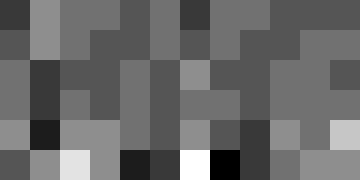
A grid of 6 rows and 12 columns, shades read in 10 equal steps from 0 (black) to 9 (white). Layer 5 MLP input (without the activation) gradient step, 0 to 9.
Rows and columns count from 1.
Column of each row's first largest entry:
2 2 7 1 12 7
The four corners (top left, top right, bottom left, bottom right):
2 3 3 5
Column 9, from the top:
4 3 3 3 2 2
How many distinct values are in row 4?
3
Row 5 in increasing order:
1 2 3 3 4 4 5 5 5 5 5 7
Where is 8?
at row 6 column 3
